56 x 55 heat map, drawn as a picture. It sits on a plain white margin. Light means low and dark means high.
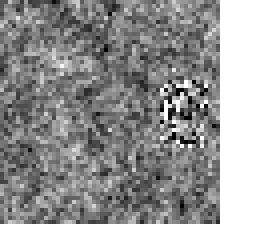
Roughest part: middle right. Average level on the scale: 50%. Stripes: none. Slope: none. Odd patch: rougher, in the middle right.
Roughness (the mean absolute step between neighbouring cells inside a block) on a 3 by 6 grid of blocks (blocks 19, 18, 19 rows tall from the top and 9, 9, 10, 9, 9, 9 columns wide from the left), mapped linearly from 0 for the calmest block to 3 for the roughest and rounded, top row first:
000000
000032
000000
